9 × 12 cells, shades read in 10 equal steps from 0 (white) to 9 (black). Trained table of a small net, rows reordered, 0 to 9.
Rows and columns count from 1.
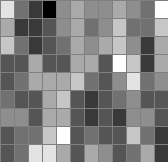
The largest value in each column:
6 7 7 9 6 6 7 6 7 5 7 7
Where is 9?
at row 1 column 4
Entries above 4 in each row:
4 6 5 6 5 9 6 9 6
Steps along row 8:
down same down down up down up same down up up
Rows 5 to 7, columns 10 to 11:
1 5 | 4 6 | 4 4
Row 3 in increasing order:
2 2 3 3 3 4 4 5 5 6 7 7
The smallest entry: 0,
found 3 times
